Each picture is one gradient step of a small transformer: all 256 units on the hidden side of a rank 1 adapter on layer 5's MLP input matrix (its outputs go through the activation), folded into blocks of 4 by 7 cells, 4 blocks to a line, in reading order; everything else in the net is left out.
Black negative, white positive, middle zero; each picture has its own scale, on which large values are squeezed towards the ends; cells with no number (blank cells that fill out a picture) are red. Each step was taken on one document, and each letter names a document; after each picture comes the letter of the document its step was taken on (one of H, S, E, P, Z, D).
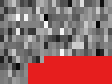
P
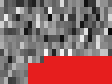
P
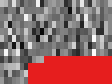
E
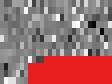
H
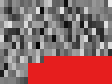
E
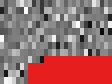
H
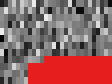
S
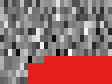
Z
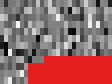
Z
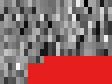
P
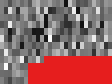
E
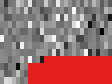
H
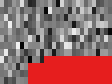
P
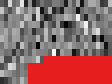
E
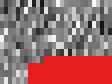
H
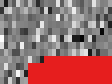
H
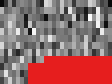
S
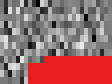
E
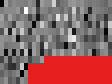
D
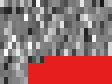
E
